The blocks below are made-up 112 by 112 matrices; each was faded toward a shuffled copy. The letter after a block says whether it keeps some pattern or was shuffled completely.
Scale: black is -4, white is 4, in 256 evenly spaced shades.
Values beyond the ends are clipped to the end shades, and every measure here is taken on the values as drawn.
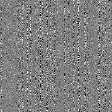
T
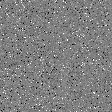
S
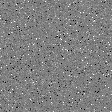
S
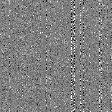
T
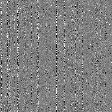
T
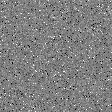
S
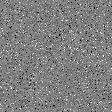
S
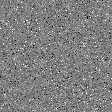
S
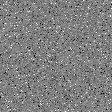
S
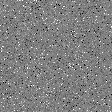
S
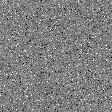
S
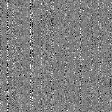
T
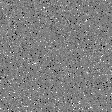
S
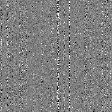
T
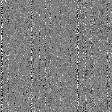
T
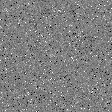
S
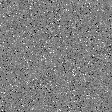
S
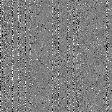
T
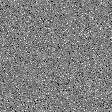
S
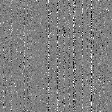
T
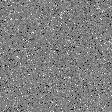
S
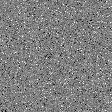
S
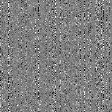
T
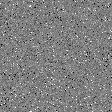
S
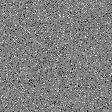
S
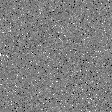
S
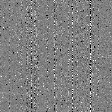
T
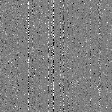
T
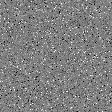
S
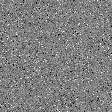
S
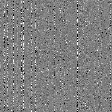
T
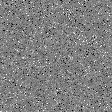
S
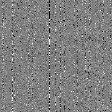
T
